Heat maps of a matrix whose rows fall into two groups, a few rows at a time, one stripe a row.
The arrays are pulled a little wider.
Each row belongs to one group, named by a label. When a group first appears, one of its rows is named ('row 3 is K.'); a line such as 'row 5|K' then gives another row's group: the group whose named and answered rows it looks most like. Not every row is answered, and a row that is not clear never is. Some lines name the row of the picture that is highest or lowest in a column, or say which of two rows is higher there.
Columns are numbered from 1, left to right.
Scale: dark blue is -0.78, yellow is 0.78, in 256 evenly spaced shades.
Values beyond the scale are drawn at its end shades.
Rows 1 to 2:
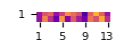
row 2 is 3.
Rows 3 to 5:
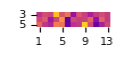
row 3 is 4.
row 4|3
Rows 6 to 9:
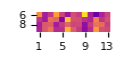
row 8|3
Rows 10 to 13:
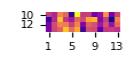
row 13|4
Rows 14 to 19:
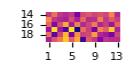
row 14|3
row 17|3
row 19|4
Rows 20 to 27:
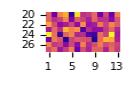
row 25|3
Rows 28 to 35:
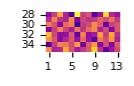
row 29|3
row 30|3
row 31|4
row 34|4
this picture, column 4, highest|35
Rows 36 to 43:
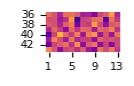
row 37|3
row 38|3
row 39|3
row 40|4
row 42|4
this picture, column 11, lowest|37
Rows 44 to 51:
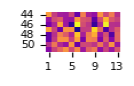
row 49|4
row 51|4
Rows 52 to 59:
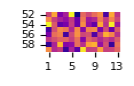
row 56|3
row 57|4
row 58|4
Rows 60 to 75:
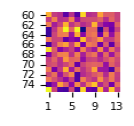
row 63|4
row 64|4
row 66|4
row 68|4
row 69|4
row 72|3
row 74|4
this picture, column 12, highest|75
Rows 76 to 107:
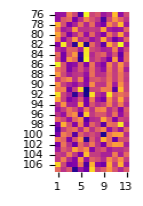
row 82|3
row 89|3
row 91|3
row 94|3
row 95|4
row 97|3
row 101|3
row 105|3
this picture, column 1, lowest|99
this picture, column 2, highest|82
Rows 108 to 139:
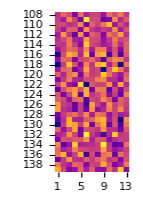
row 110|3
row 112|3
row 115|4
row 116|4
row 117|3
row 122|3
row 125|3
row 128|4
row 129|4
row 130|4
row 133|4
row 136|3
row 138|3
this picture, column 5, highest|122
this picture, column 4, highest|134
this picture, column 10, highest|110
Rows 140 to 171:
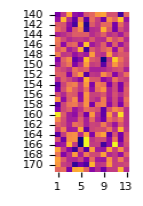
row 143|3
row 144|4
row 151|4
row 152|3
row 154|4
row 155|4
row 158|4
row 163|3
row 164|4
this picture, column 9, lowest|149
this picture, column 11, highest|166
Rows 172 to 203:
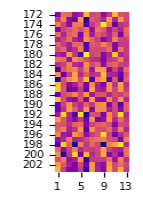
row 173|3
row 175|4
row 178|3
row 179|3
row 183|4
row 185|4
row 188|4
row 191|4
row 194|3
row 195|3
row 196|3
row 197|4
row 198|3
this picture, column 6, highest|180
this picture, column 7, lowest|185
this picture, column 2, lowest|200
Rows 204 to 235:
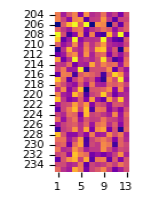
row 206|4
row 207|3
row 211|4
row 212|4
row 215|3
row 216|3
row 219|3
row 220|3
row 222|4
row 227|4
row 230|3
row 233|4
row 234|3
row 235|3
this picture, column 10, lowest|206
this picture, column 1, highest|208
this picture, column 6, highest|206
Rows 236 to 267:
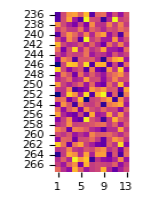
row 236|4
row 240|4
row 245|3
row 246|4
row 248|3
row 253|3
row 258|4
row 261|3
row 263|4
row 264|4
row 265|4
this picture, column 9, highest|252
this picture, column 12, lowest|252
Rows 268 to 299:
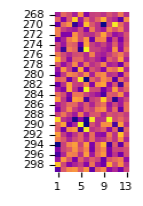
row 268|3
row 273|4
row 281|3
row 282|4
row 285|3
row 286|4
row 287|4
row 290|3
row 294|4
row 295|4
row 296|4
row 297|3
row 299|4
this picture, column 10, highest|289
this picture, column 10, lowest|294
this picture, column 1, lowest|294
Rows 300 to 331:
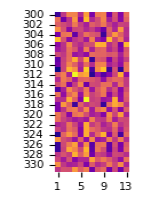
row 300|4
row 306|4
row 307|4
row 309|4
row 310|4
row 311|4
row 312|4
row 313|3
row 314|3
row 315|4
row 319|4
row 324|4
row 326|4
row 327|4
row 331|4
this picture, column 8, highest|306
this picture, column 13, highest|306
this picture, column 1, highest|305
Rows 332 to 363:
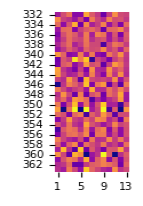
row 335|3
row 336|4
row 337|4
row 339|4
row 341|4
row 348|3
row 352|3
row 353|4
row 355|4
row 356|4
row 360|3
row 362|4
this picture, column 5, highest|359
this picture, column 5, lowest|351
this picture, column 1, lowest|346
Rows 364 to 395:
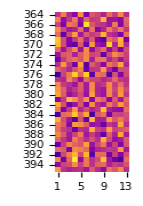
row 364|3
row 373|4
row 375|3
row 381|4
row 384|4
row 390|4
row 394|4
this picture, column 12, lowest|393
